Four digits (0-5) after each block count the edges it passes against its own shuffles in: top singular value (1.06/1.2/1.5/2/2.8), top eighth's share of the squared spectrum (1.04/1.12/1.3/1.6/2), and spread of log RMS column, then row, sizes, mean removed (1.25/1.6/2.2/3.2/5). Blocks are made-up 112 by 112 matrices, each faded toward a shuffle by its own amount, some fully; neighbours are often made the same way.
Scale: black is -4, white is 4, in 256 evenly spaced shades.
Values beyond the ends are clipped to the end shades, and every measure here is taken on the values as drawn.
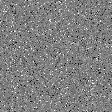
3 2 1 0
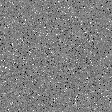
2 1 0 0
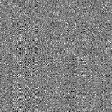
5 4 3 3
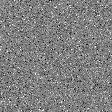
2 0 0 0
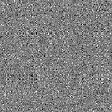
4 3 2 2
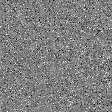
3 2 0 0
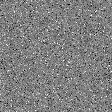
1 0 0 0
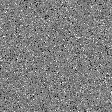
0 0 0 0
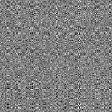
5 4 3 3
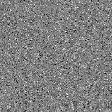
3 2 1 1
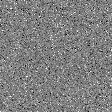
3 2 0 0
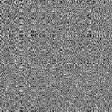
5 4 3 3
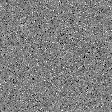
2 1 0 0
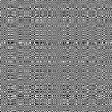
5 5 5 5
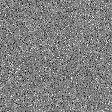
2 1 0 0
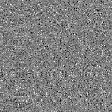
4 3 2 2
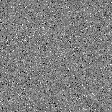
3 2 0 0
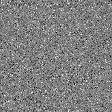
2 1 0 0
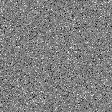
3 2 0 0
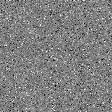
2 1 0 0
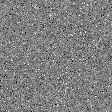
0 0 0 0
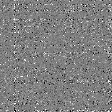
2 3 2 3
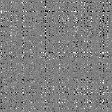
3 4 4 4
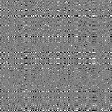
5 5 3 4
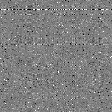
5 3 1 2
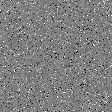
2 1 0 1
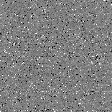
3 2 0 1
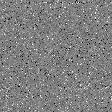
2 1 0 0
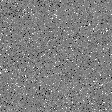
0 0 0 0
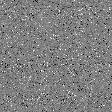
1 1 0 1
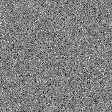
2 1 0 0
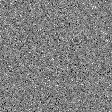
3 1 0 0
